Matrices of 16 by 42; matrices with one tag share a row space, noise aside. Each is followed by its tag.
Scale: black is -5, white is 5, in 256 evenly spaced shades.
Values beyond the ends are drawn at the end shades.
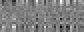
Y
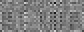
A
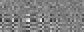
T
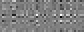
Y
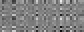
Y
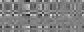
T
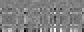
A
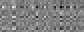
Y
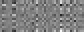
Y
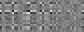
T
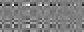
T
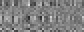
T
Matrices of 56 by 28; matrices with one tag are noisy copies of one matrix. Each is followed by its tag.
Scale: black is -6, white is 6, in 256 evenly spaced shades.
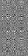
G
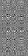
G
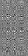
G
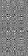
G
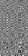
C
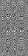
G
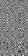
C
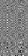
C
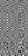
C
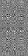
G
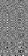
C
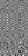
C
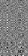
C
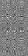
G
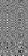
C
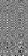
C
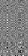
C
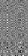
C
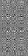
G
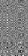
C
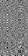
C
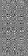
G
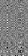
C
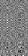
C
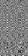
C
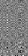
C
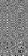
C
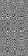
G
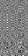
C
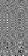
C
